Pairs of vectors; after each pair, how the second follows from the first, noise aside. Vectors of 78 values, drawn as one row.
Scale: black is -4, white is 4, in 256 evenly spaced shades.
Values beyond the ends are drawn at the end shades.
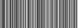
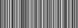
wrapped around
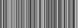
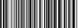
scaled up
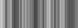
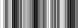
scaled up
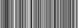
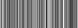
reversed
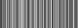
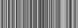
wrapped around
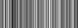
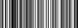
scaled up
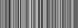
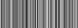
wrapped around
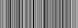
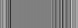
partly zeroed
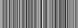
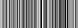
scaled up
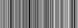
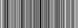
wrapped around
